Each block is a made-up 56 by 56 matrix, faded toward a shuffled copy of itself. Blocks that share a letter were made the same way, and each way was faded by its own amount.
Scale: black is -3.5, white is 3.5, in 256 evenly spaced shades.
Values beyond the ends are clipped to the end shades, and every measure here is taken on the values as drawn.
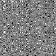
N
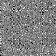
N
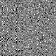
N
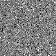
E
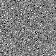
E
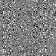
N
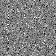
E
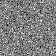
E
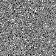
E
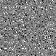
N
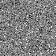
E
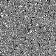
E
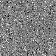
E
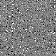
N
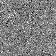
E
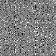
N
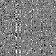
N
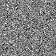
E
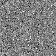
E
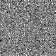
E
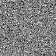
E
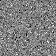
E
